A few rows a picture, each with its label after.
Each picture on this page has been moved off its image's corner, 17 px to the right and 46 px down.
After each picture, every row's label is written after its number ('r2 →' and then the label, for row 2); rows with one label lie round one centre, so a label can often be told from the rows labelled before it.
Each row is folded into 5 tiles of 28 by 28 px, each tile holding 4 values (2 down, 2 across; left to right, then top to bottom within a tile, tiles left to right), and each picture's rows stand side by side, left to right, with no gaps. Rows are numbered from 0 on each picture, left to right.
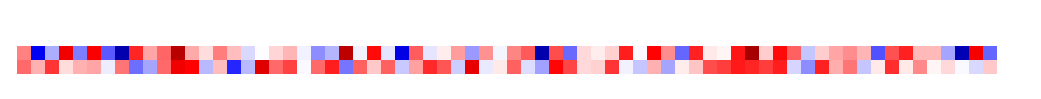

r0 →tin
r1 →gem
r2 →tin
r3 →tin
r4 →tin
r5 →gem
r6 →tin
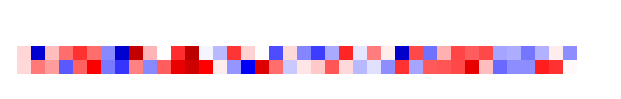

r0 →tin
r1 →gem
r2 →tin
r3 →gem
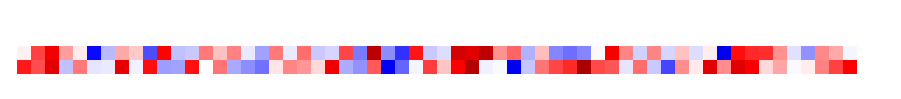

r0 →gem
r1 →tin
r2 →tin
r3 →gem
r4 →gem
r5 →gem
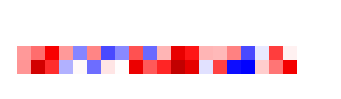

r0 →gem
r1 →gem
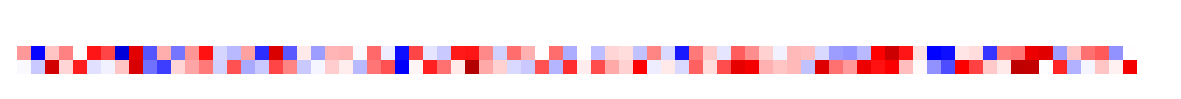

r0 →tin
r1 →tin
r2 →tin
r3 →gem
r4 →tin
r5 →gem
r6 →gem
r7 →gem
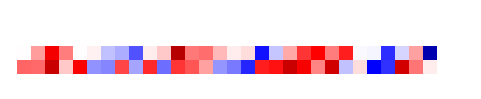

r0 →gem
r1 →gem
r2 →gem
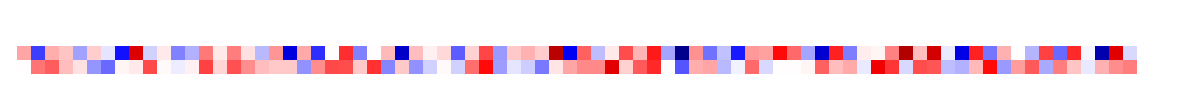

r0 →tin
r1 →tin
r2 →tin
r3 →tin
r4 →tin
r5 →tin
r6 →tin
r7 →tin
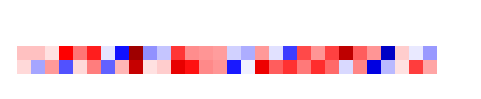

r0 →tin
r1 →gem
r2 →gem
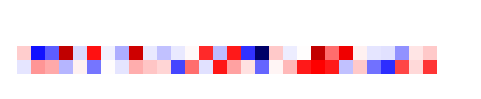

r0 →tin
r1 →tin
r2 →gem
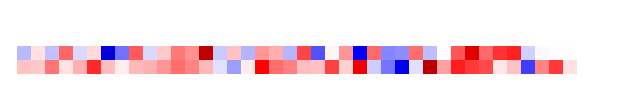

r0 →tin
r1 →gem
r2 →tin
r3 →gem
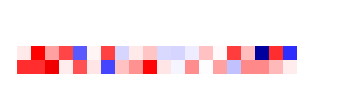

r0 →gem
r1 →tin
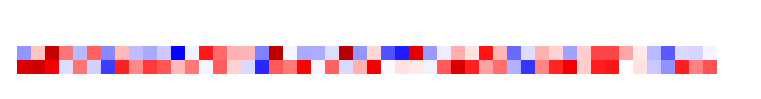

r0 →gem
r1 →tin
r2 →tin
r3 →gem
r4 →gem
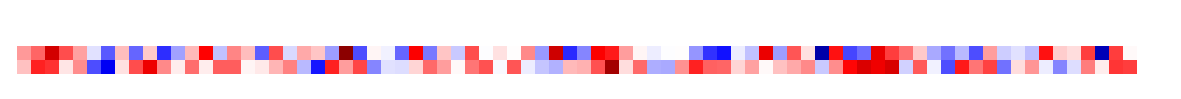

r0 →gem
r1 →tin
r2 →tin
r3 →tin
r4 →gem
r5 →tin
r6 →gem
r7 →tin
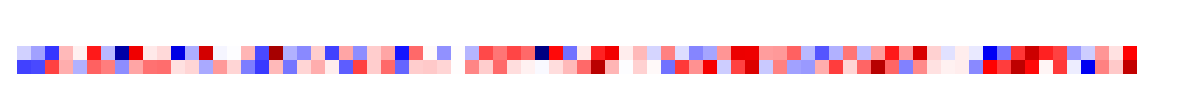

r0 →tin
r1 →tin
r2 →tin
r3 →tin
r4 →gem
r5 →gem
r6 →gem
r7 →gem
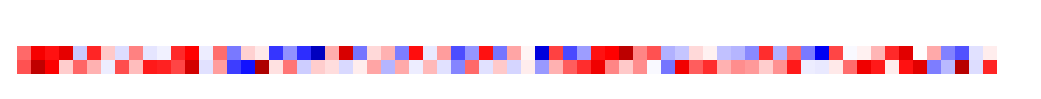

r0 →gem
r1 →gem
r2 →tin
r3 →tin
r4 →gem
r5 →tin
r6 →gem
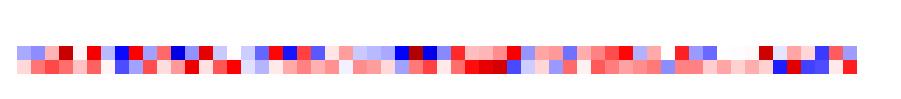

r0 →tin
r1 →tin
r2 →tin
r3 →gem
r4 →gem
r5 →tin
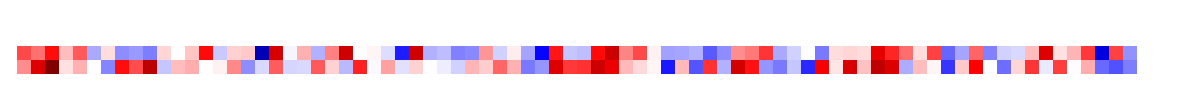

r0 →gem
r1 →tin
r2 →tin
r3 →tin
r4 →gem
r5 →gem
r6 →gem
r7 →tin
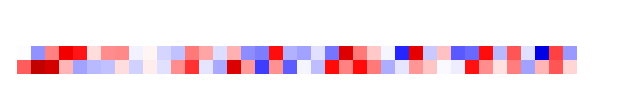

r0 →gem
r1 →tin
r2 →tin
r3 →tin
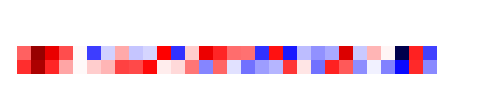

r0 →gem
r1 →tin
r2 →tin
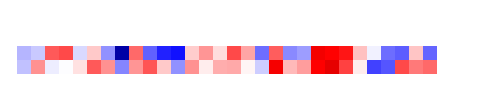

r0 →tin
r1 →tin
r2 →gem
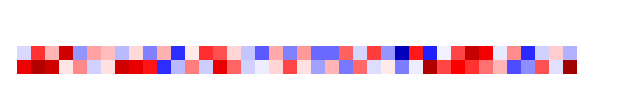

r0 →gem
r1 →tin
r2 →tin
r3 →gem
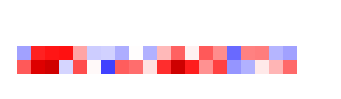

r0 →gem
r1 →gem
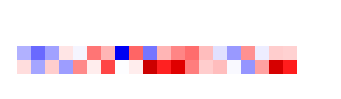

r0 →tin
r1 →gem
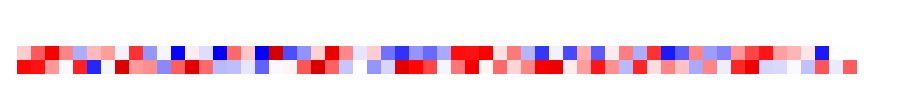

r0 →gem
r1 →tin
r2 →gem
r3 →gem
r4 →tin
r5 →gem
